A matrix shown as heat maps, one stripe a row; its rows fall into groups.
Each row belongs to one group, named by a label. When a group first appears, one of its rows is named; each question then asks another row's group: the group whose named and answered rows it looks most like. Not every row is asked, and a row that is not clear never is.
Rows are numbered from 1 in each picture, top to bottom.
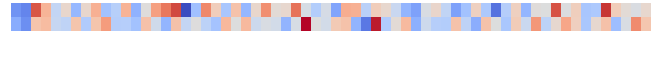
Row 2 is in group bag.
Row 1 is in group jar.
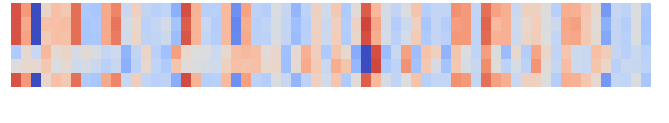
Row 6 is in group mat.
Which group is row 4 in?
bag
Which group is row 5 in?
bag
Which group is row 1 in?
mat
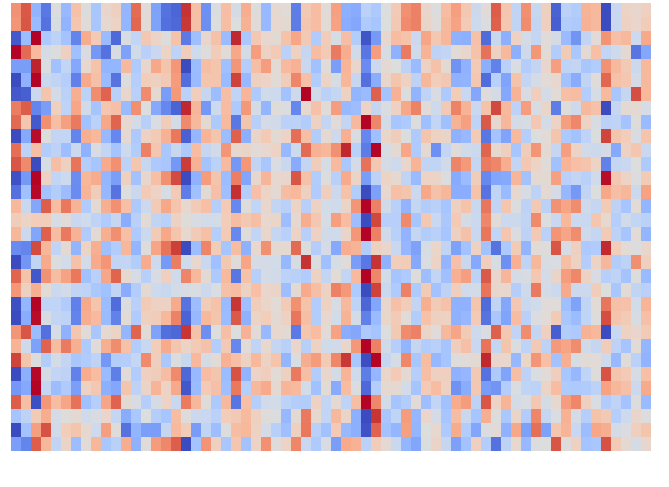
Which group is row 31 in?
bag
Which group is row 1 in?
mat
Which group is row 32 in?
jar
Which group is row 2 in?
mat
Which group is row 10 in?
jar
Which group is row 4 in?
bag
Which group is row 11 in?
bag
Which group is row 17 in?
mat
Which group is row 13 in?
jar
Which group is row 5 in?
jar
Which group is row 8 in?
mat
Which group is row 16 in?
bag
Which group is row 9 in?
mat
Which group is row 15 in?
mat
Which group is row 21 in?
bag
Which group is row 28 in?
jar
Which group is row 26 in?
bag
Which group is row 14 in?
jar
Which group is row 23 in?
jar
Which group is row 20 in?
mat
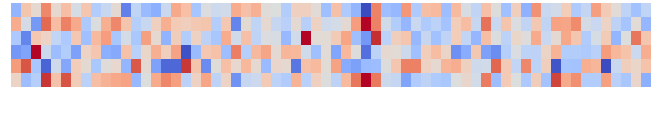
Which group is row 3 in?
bag
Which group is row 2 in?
mat
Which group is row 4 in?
jar
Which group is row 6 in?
mat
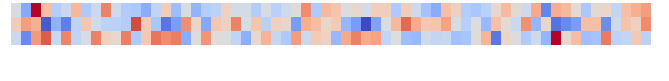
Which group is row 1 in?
bag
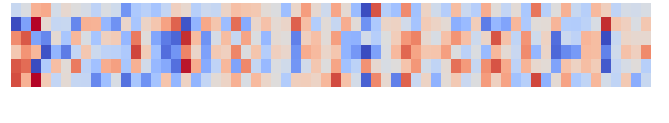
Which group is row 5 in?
mat
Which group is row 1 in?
bag
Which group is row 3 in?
mat
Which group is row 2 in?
jar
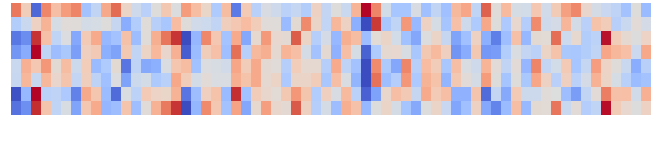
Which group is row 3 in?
jar
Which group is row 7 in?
jar
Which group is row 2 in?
bag
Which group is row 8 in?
jar
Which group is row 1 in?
mat
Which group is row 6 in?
bag
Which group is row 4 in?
jar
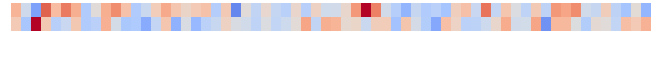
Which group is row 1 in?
mat
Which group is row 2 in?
bag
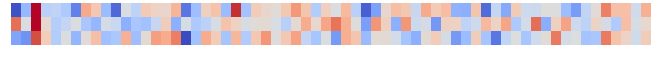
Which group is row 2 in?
bag
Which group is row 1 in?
jar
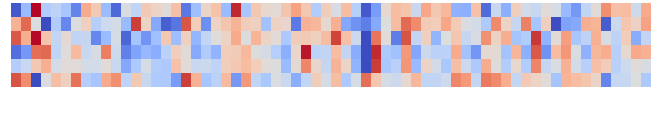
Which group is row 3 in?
bag
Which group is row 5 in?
bag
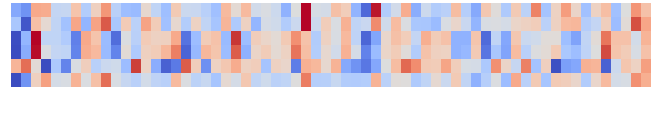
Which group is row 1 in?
bag
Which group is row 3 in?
jar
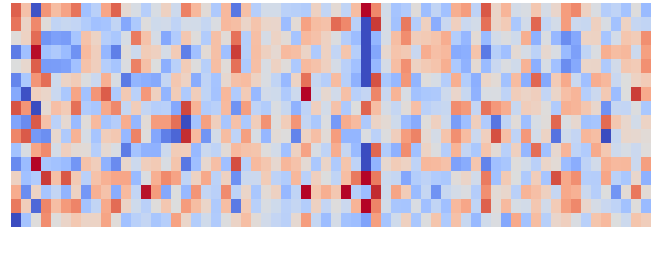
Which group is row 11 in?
bag
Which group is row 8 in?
mat
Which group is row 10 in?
mat
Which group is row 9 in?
jar
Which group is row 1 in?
mat
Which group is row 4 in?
jar
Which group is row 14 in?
bag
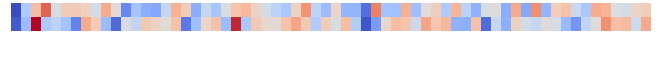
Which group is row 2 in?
jar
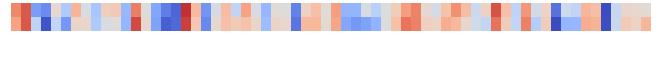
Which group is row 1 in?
mat
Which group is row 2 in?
mat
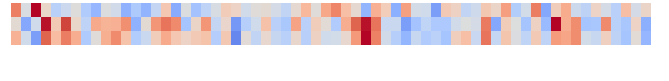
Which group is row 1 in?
bag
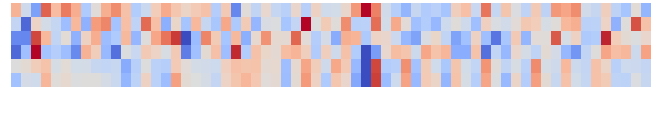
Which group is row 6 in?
bag
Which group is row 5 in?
bag
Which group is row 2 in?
bag
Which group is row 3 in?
jar
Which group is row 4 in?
jar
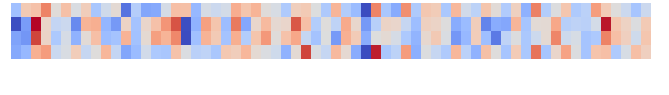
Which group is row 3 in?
jar
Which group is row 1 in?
bag
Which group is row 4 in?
bag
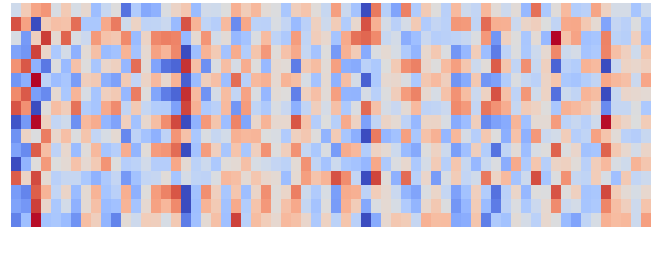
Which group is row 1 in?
bag
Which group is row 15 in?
jar
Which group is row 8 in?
mat
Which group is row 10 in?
bag
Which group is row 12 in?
bag
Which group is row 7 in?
mat
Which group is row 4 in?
jar
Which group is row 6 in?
jar
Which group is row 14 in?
jar
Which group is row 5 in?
mat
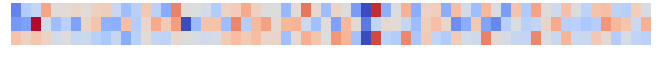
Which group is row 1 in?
bag
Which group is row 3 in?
bag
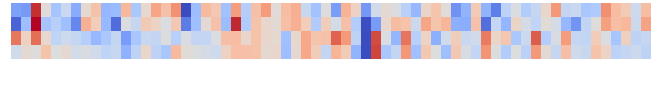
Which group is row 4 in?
bag
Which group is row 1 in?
jar
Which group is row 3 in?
bag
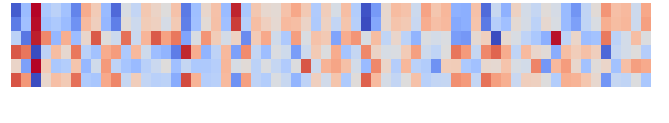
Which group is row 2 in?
jar
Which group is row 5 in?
bag
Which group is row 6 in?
mat
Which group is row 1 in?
jar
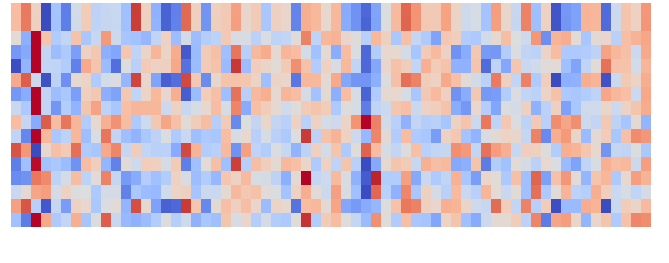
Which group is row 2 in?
mat
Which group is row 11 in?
mat
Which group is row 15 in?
mat
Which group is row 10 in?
bag
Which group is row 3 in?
bag
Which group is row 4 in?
jar
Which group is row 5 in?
jar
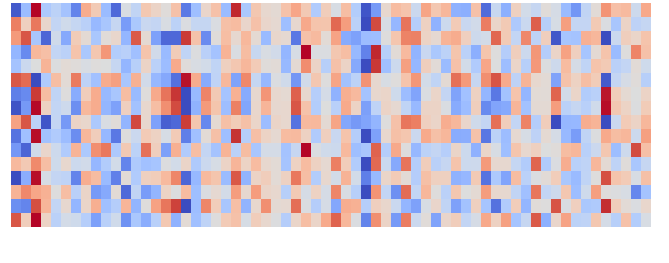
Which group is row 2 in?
bag
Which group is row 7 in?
jar
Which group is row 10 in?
jar
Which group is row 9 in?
mat
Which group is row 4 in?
bag
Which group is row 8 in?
jar
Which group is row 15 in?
jar
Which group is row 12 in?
bag
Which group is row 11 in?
bag
